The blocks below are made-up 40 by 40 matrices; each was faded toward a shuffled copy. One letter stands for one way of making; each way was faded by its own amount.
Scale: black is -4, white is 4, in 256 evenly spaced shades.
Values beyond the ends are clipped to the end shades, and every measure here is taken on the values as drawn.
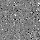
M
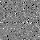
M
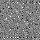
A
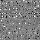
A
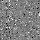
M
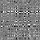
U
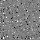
M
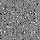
A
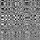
U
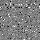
A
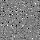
M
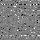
A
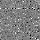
A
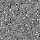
M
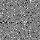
M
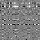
U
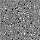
M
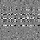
U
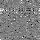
A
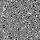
M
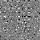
A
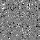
A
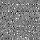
A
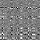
U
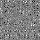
A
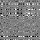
U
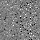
M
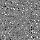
M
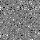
A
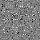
A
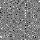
A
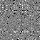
A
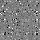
A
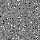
M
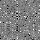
A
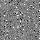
M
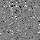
A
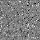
M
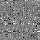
A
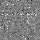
M
